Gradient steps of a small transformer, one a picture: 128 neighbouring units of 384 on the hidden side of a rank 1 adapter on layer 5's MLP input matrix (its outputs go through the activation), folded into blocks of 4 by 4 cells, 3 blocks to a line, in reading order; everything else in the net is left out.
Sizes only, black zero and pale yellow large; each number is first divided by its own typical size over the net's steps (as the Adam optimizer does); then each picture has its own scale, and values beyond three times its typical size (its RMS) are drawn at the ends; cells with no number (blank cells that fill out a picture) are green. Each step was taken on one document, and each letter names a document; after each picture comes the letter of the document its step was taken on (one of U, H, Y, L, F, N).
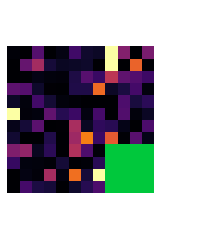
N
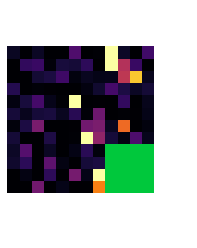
N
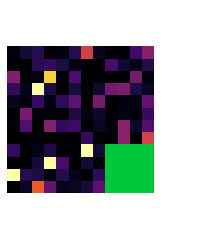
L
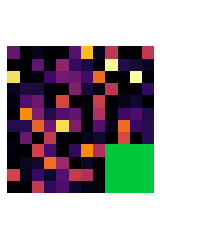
L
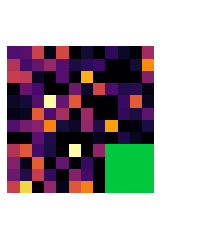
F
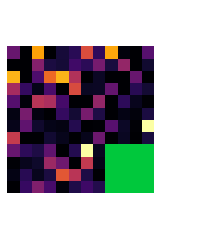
L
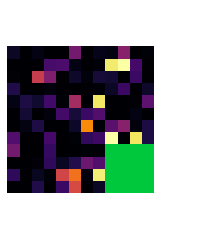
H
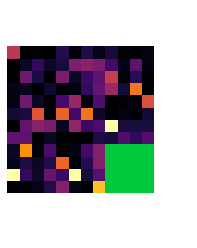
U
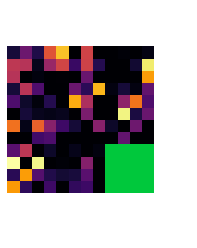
F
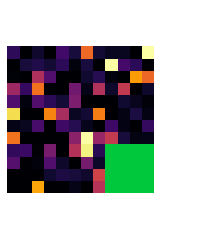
N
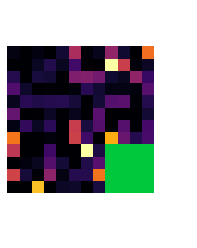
H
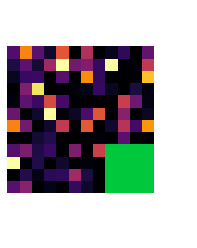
F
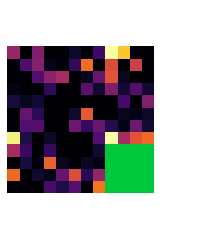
U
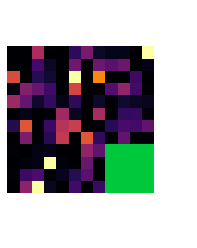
L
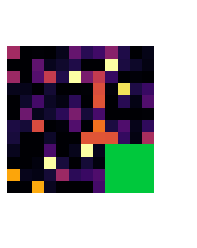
H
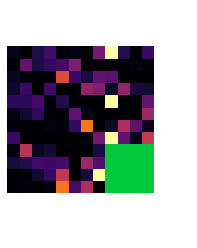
U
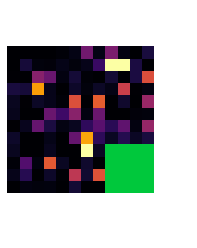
N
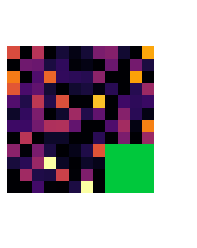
L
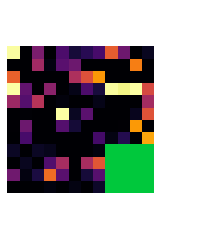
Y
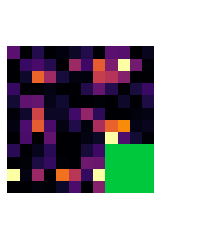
U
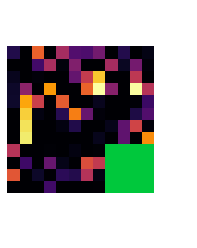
Y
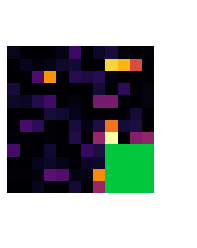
H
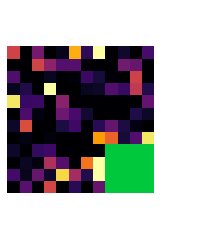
Y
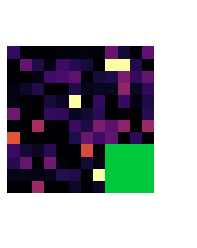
N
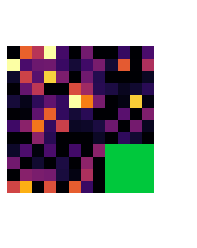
F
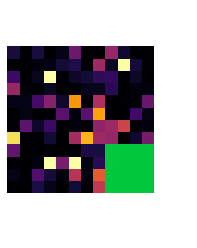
H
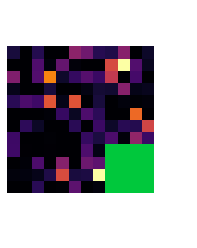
H
